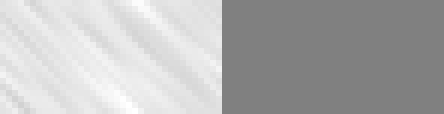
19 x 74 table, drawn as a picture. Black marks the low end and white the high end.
The table splits into one row of 2 panels. Panel 1,1: very high, slanting down to the right, faint in contrast. Panel 1,2: middling, flat.
